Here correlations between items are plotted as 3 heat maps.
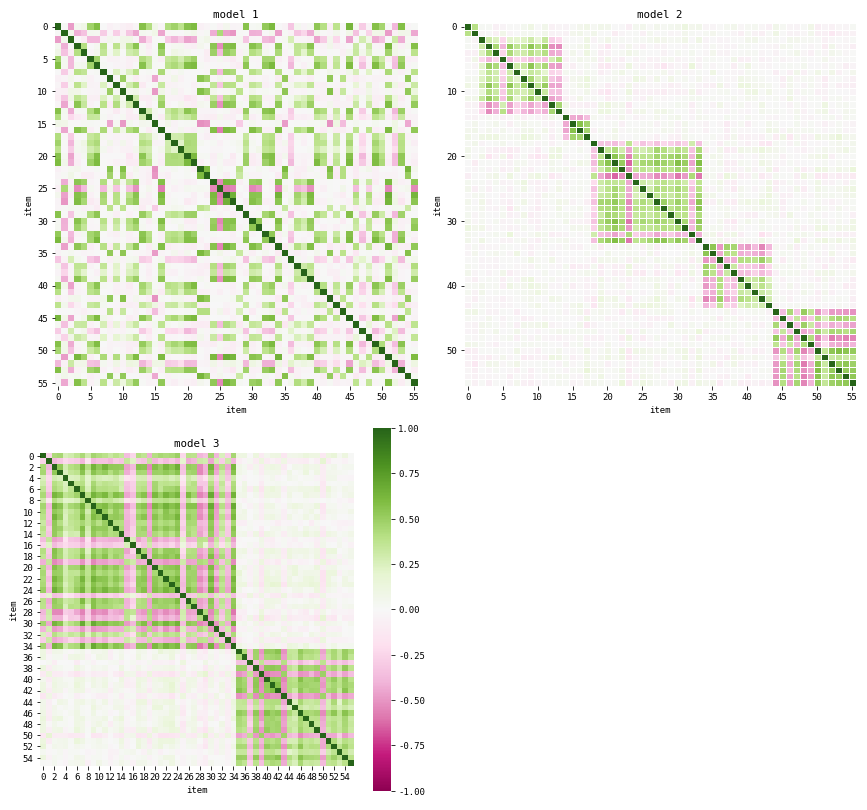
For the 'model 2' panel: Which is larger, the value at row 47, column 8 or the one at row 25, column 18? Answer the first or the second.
the first
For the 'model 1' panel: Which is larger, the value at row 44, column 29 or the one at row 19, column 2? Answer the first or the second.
the first
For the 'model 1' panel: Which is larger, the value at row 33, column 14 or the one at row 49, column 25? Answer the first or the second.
the first
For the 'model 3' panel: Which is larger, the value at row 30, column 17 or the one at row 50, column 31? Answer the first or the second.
the first
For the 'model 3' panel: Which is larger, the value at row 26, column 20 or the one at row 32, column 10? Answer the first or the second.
the first
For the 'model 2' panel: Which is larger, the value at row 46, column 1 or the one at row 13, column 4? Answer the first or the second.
the first
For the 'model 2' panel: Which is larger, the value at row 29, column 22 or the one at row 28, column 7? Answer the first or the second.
the first
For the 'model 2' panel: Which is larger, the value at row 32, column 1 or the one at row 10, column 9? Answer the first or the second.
the second
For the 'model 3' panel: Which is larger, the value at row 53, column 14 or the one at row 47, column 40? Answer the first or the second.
the second
